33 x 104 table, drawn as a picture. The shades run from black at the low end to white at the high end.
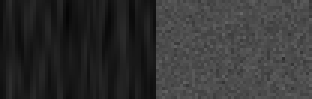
The table splits into one row of 2 panels. Panel 1,1: very low, streaked downward, faint in contrast. Panel 1,2: low, fine-grained, faint in contrast.
